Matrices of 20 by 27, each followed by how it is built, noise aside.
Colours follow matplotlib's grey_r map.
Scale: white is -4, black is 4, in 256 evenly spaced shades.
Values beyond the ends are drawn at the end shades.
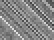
Toeplitz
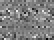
uneven rows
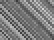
Toeplitz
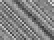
Toeplitz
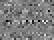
uneven rows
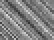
Toeplitz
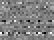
uneven rows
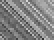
Toeplitz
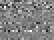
uneven rows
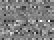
uneven rows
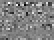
uneven rows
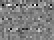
uneven rows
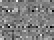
uneven rows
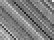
Toeplitz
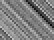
Toeplitz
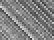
Toeplitz
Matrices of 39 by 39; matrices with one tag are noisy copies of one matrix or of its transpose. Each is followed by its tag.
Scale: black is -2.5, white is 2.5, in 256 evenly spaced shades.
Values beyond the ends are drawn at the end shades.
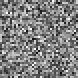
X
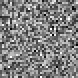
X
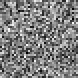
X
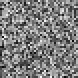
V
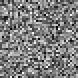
X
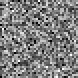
V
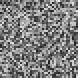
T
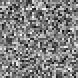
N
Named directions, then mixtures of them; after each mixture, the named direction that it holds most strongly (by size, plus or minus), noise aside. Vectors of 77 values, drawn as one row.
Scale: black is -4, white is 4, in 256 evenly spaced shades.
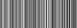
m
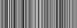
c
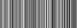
m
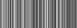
c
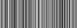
c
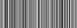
c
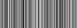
c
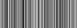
c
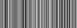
c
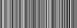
m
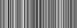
c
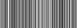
c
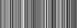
m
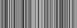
c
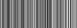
m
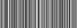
c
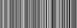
m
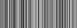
c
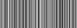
c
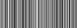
c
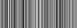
c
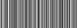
c
